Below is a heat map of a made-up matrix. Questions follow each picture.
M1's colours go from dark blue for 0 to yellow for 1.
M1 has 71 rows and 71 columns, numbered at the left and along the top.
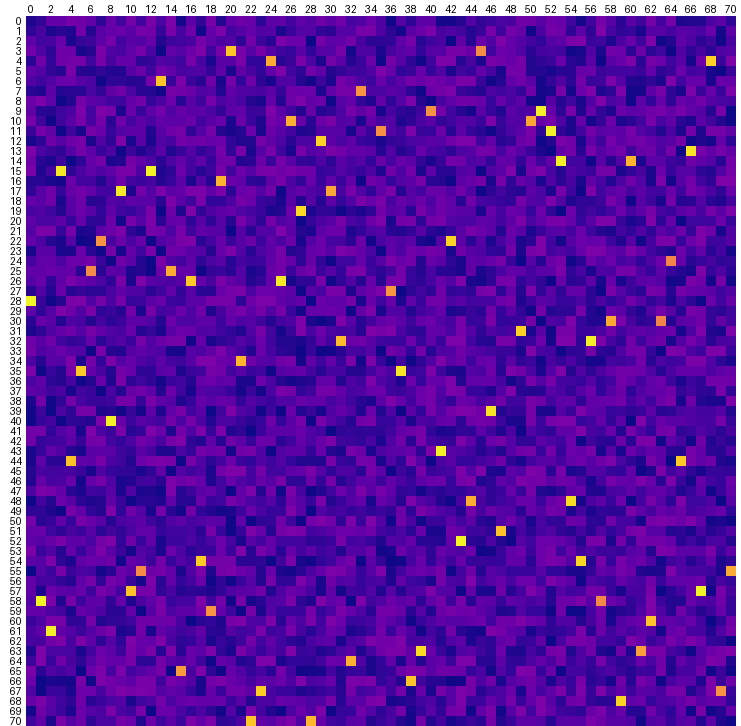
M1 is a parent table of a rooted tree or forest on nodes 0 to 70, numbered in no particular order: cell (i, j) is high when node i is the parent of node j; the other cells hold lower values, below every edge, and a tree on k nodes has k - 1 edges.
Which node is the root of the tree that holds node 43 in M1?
48
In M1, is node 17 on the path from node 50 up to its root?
yes
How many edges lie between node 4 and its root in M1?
2
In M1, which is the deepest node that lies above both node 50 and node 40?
17
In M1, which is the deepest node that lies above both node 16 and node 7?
54
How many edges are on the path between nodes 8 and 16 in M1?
9
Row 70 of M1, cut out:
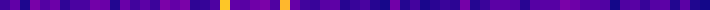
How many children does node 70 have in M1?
2
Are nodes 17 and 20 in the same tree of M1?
yes
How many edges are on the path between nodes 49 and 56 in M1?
3
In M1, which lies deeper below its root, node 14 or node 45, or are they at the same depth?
node 14
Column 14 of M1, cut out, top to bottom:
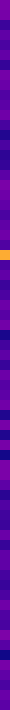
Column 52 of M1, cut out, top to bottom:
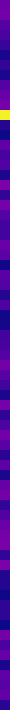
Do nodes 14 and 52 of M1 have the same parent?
no
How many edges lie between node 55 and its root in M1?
2
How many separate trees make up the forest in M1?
2
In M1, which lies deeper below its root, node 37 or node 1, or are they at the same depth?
the same depth
